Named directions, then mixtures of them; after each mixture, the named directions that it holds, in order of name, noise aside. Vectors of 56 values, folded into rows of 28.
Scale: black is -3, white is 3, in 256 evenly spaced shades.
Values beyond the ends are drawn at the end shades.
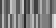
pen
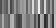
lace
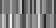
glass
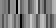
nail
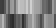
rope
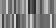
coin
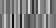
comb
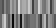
comb, rope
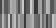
pen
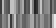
pen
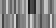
coin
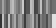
pen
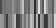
coin, lace, pen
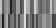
glass, pen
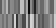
coin, pen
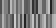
comb, pen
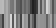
coin, comb, rope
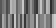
comb, pen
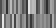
coin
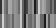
glass, nail, pen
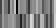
lace, nail, pen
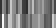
coin, glass, pen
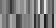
coin, lace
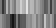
rope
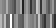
coin, glass, pen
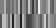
comb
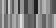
nail, pen, rope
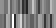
coin, comb, rope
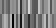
comb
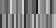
comb, pen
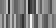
coin, glass, nail
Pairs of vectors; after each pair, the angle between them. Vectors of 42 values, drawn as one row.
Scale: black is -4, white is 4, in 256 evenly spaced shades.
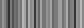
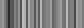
nearly parallel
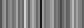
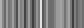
nearly opposite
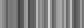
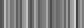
orthogonal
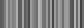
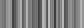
partly opposed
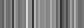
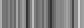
partly opposed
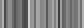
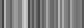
nearly opposite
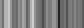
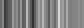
nearly opposite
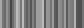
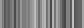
orthogonal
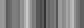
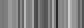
partly aligned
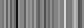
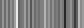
nearly opposite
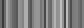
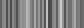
partly aligned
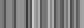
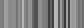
partly opposed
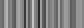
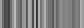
partly opposed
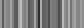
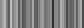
orthogonal
